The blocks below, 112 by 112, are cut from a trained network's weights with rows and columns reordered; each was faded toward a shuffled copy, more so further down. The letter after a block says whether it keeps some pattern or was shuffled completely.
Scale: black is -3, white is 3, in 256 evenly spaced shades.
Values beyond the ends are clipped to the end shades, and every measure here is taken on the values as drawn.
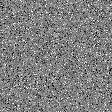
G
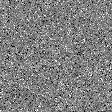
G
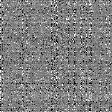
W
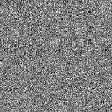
W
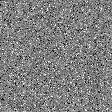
G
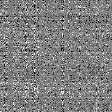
W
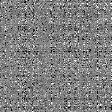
W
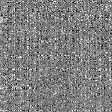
W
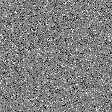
G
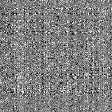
W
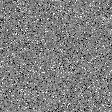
G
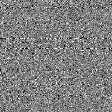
W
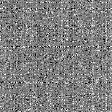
W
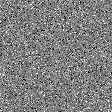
G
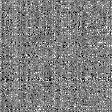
W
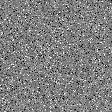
G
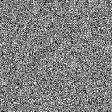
W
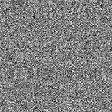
W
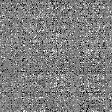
W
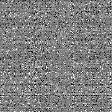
W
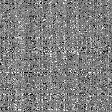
W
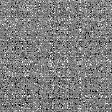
W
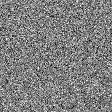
G
